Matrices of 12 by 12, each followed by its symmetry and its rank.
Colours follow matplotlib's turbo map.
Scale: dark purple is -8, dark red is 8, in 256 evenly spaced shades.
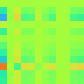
neither, rank one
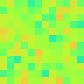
antisymmetric, full rank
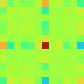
symmetric, rank one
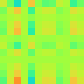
neither, rank one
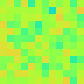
neither, full rank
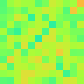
neither, full rank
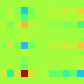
neither, rank one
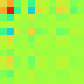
symmetric, rank one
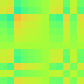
symmetric, rank one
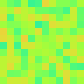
antisymmetric, full rank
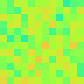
neither, full rank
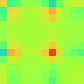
symmetric, rank one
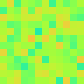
antisymmetric, full rank
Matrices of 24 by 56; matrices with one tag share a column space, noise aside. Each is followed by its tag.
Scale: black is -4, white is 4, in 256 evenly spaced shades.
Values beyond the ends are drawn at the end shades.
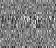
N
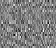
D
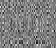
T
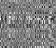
N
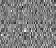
D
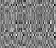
D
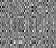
T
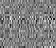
N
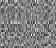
D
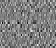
D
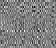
T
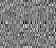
D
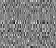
D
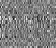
N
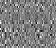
D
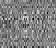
N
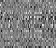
N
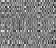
T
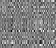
T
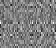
D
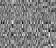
D
